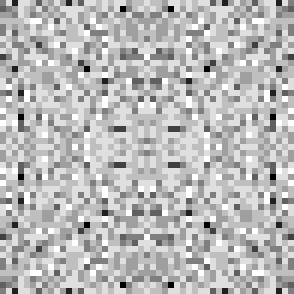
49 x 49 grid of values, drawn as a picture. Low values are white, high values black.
Stripes: none. Slope: none. Odd rows or columns: none. Grain: fine. Average level on the scale: 30%. Mirror symmetry: left to right and top to bottom.
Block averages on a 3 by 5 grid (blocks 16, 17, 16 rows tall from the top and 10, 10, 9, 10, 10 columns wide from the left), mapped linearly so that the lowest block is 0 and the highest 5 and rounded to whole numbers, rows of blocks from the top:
42524
10101
42524
